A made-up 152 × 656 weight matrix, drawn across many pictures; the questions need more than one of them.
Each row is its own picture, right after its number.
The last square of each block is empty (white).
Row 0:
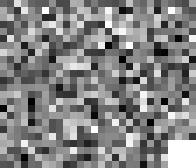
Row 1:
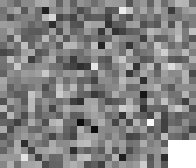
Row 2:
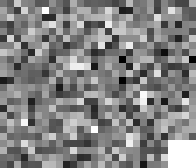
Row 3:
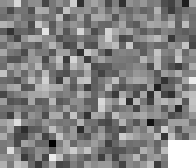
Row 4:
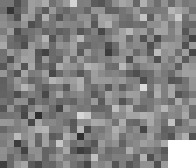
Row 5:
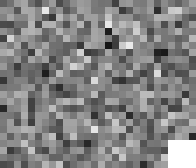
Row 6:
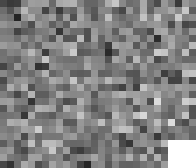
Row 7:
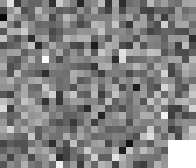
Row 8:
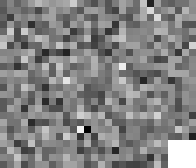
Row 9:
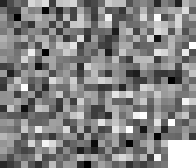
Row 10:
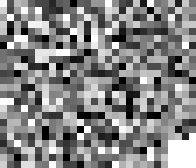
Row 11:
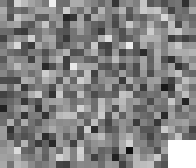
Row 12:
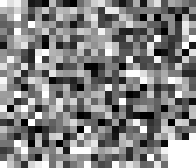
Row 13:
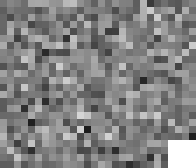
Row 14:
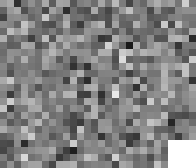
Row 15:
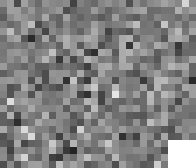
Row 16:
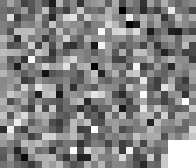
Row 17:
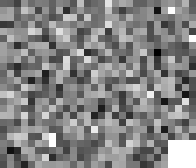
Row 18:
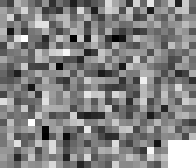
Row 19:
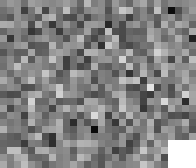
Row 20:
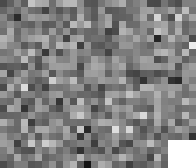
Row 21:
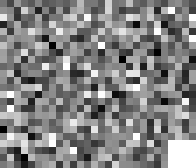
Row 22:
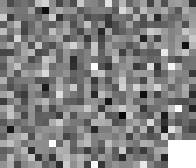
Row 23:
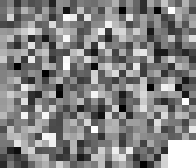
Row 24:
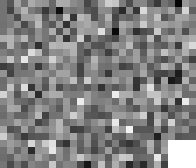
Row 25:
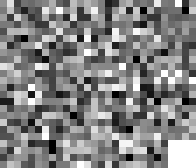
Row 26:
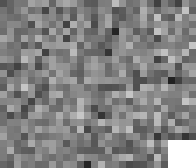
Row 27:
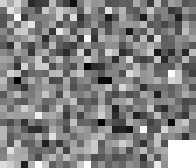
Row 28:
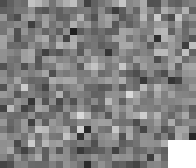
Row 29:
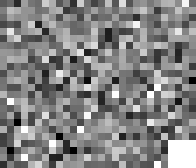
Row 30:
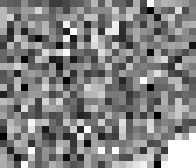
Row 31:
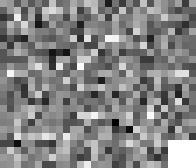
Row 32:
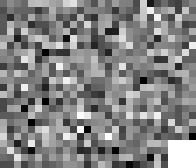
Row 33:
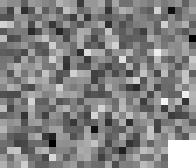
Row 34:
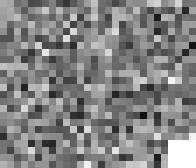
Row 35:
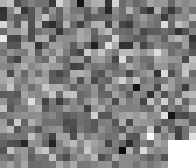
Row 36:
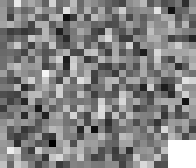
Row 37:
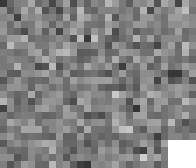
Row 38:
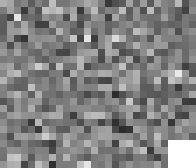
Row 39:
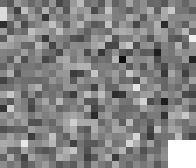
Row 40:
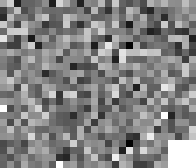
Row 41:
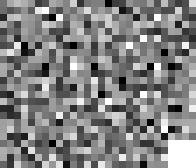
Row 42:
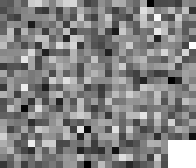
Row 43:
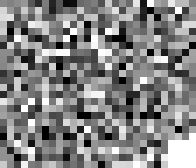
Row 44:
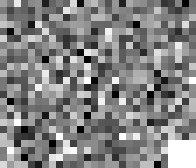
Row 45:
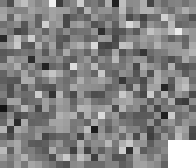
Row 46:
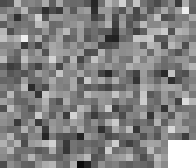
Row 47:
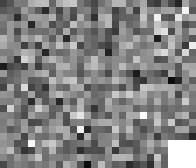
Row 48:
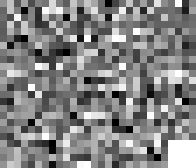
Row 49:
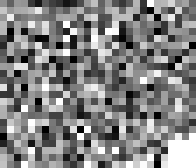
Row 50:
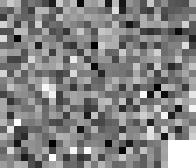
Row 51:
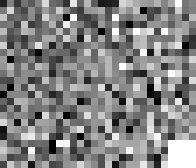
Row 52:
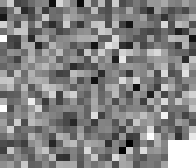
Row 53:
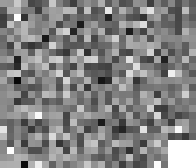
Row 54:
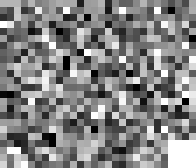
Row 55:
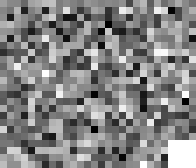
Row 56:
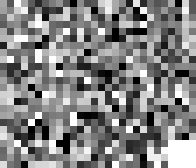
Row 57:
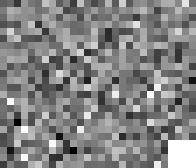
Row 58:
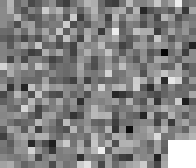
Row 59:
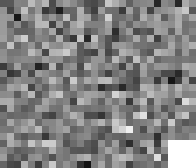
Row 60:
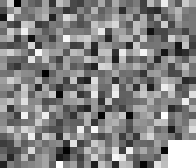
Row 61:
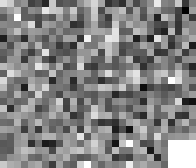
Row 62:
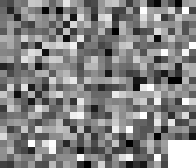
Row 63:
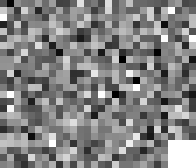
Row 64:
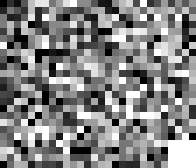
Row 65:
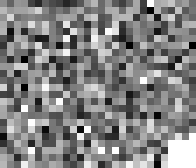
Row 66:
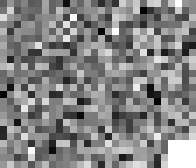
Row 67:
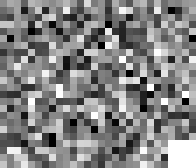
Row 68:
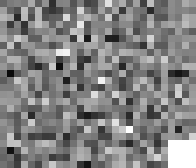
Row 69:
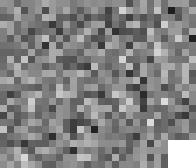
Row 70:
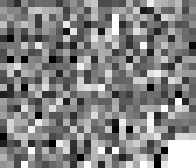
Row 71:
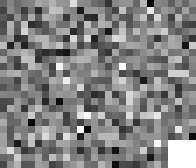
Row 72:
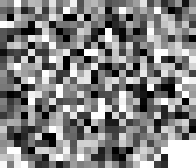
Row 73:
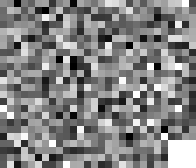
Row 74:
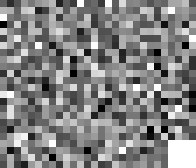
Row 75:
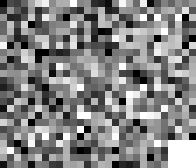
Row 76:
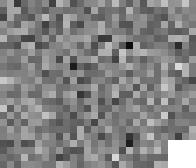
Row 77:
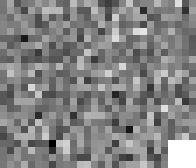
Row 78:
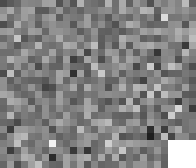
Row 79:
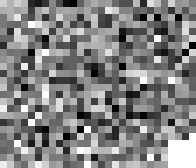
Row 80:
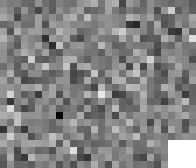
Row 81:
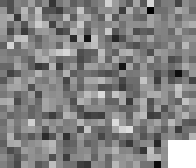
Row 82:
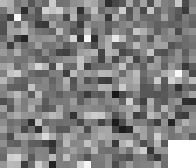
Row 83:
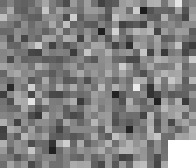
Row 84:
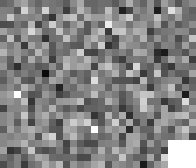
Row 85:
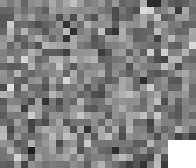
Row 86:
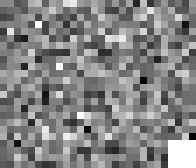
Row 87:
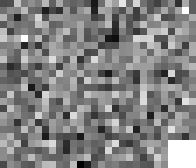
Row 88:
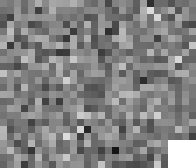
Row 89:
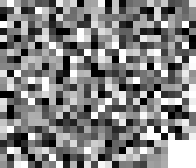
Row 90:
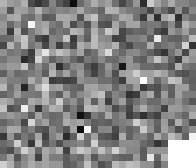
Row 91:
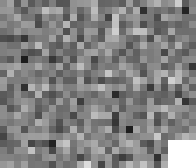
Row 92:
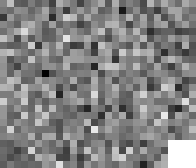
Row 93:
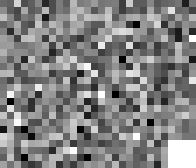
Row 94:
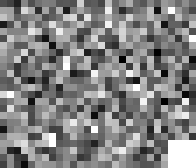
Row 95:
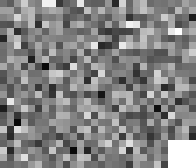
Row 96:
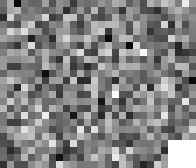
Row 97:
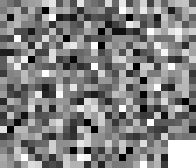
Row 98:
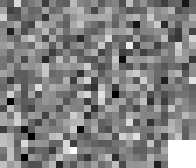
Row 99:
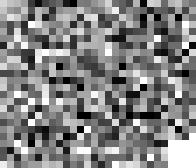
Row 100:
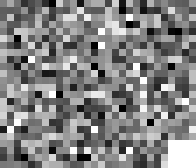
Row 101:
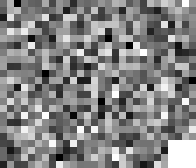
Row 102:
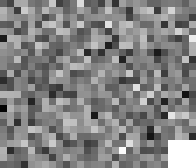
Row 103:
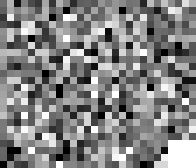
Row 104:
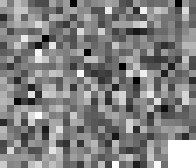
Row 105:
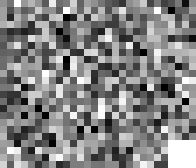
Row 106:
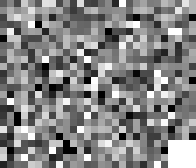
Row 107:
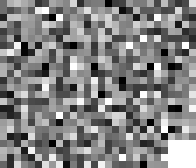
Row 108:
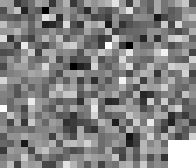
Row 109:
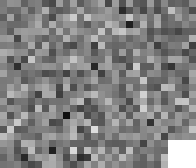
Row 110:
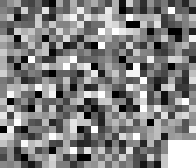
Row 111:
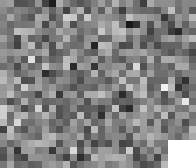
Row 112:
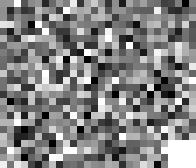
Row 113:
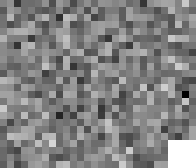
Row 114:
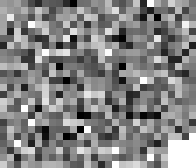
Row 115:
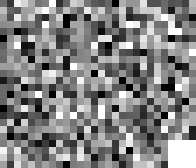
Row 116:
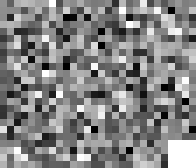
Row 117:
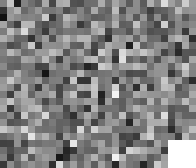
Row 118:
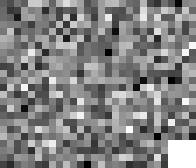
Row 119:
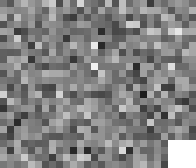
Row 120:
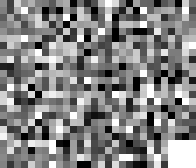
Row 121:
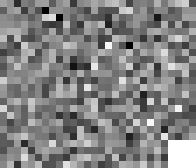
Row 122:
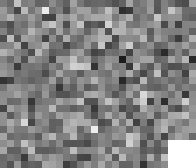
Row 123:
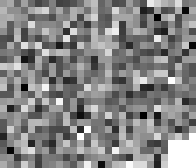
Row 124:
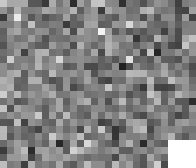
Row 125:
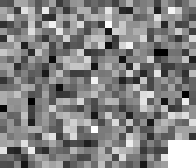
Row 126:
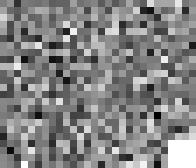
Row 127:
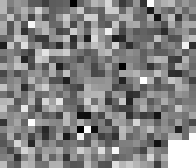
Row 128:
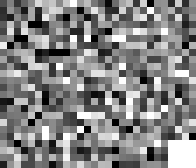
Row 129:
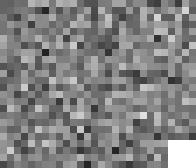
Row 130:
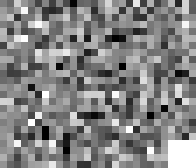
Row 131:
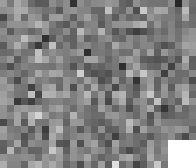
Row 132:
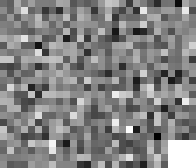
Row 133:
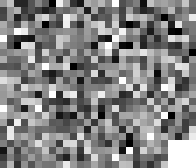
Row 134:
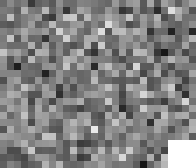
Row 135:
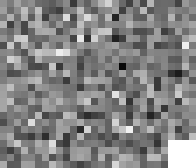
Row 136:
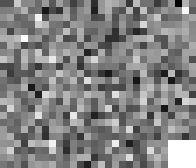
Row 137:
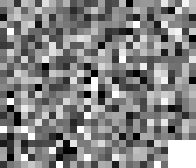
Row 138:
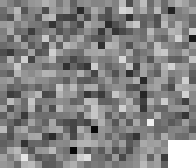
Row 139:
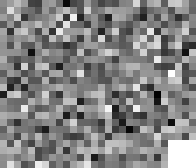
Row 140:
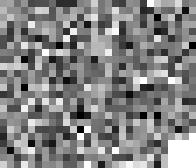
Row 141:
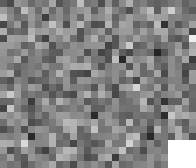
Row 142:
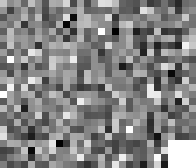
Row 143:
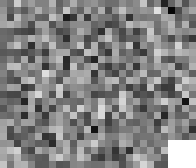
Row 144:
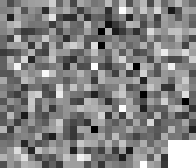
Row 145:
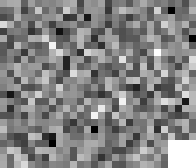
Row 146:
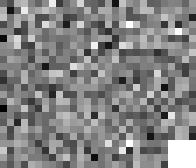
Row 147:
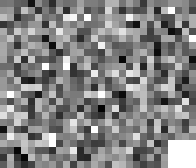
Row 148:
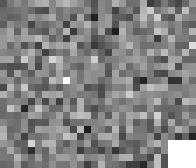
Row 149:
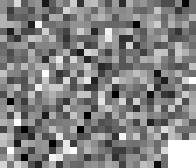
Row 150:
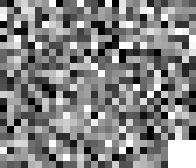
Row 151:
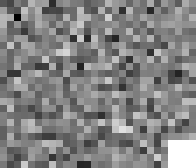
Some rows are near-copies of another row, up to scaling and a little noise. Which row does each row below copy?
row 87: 46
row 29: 57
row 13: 32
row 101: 96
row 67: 19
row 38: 82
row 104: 131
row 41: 107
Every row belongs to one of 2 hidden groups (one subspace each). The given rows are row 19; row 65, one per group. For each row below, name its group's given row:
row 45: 19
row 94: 19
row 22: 19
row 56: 65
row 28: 65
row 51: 65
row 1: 19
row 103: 19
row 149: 19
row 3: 19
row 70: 65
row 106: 19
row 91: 65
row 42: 65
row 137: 19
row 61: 65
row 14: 19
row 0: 19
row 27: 65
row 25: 65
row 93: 19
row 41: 19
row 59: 65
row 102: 19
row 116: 19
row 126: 65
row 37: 65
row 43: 65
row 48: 65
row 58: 65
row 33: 19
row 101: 19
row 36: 19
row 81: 65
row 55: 19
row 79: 65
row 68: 65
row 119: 19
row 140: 65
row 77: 65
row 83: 65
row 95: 19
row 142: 65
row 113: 19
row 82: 65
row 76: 19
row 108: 19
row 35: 19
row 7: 19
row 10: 65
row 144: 19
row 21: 19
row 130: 65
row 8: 65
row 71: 65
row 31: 65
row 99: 65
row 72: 19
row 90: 65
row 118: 65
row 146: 19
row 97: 19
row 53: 65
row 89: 19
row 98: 19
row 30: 65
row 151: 65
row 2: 19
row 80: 19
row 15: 19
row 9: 65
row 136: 65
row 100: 19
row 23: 19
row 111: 19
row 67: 19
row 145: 19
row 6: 65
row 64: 65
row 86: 65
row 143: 19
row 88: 65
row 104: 65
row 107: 19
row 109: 19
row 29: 19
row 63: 19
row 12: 65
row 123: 65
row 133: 19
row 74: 19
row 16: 19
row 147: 19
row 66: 65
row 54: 19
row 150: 19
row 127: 65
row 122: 19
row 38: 65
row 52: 19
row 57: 19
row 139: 65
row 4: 65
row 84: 19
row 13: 65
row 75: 65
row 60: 19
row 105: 19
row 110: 19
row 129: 65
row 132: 65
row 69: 19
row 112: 19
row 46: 65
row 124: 65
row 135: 65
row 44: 19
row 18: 65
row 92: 19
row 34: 65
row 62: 65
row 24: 65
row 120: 65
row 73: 19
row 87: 65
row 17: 19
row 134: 19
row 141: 19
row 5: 19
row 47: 65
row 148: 65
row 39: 19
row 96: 19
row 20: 65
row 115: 19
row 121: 19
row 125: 19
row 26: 65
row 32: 65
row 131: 65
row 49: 65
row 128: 65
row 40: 19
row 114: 65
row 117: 19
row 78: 19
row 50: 19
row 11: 19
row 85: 65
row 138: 19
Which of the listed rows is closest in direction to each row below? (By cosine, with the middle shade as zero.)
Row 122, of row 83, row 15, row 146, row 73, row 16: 16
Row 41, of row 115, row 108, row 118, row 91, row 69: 115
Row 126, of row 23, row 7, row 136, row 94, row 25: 25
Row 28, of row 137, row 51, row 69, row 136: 136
